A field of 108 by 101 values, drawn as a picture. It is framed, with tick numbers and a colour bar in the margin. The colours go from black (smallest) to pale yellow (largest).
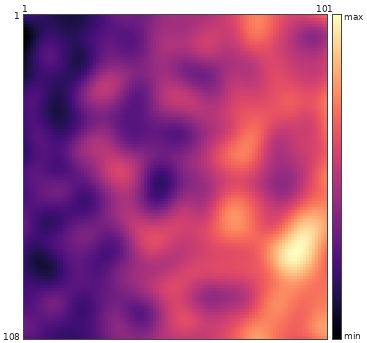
Ninth with the highest average: bottom right. Slope: up to the right. Lone odd cells: none. Grain: smooth.
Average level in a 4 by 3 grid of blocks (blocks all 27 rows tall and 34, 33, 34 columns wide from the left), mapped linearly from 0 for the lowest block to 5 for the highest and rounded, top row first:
0 2 4 | 1 2 4 | 1 3 5 | 0 3 5
